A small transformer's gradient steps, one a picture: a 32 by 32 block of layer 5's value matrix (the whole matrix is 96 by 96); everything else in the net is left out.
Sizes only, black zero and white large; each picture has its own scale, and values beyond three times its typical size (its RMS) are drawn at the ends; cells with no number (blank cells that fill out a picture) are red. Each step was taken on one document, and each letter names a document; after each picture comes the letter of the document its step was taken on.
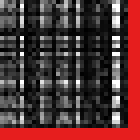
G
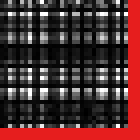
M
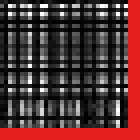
M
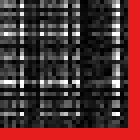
G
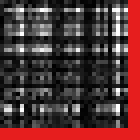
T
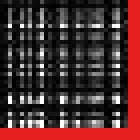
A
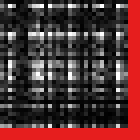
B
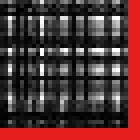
A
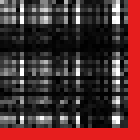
G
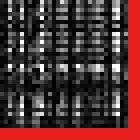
A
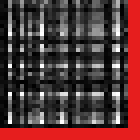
A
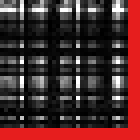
G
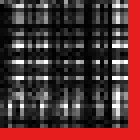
T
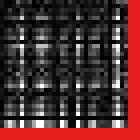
T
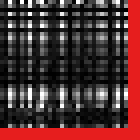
M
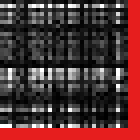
B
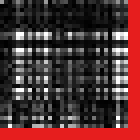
T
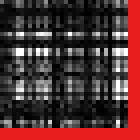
T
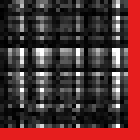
A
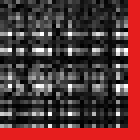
B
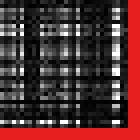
G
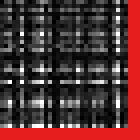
A
